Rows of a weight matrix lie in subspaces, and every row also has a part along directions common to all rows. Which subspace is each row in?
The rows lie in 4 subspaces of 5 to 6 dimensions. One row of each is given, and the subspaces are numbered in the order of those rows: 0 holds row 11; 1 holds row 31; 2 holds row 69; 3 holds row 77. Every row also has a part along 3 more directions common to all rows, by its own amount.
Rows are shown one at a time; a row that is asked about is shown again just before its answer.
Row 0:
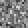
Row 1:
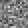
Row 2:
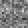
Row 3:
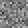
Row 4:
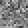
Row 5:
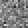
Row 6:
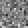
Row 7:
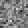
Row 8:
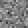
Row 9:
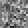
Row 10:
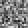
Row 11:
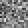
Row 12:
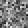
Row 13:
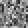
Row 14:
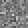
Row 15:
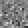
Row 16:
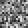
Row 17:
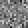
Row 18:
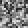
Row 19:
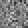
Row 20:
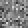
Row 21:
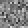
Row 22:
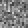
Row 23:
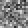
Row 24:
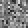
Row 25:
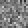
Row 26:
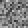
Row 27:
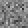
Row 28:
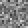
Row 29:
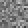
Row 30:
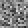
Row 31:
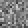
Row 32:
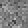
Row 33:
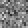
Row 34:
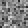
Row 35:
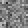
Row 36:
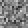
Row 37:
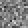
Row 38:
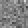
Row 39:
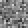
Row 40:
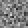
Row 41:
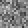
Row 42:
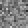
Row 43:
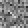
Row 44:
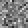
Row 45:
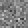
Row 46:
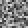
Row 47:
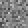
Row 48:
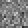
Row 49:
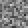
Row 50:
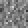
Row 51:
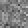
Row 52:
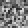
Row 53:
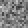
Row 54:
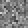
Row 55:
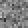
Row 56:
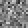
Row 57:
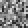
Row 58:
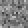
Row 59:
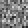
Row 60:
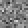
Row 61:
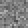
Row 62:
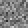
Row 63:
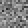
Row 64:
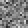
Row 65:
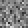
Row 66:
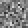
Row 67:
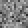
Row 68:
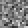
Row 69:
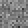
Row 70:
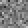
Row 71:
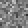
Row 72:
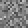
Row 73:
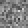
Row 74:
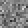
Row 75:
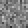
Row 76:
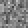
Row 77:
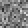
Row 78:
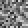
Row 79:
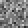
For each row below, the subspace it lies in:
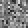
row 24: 1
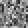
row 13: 1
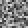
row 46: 3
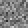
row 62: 1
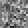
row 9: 3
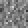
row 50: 1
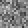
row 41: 2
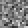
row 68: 3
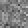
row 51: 3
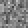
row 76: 1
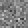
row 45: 0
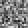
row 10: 1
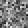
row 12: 1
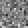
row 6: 3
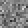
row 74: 0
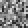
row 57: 1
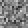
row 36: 3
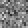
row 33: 2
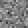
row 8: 2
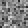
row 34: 3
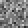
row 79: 0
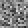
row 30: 0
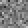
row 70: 2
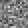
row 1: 3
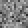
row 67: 3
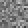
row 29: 0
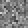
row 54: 0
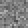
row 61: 0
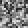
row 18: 0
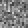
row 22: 3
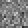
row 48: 2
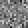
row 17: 2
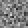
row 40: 3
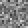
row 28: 2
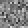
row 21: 2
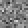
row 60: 0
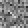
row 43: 1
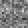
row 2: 0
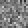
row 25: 2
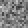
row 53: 1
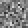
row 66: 3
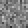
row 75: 2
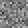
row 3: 2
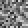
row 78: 3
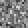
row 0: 1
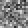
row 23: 3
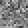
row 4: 0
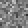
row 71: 1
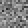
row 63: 0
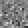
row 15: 3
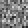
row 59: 2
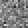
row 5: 1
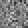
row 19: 2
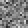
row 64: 1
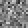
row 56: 1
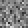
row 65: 1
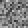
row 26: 0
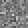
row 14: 0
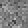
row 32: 2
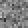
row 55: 0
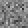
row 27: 3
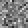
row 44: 0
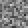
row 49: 3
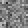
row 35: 1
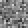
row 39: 1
